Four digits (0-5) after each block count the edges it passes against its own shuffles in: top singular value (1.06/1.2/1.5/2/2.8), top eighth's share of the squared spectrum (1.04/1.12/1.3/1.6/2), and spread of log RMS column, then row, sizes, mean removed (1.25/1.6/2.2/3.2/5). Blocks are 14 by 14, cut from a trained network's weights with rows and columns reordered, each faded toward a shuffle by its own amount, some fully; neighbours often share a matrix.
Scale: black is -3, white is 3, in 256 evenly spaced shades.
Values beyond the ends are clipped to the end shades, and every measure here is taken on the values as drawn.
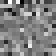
1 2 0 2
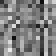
2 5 2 0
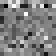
2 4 0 1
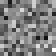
0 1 0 0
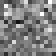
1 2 0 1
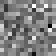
1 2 0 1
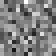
0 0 0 0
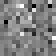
1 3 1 0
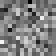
0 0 0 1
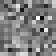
0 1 0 1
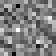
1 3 0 0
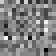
2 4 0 1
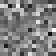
1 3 0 1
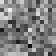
2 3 0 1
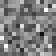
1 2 0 0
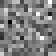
0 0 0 0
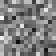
0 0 0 0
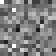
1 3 0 1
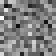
1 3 0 0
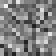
0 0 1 0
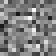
1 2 0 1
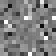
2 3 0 0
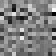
3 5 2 2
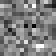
1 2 0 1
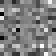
2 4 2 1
